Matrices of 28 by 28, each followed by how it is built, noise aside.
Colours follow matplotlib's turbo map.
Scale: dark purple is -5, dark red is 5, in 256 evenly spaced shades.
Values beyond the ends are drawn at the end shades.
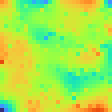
smooth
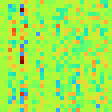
uneven columns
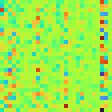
uneven columns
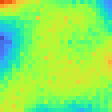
smooth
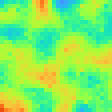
smooth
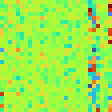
uneven columns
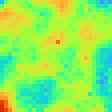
smooth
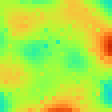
smooth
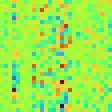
uneven columns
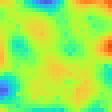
smooth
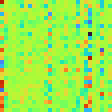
uneven columns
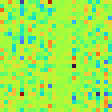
uneven columns
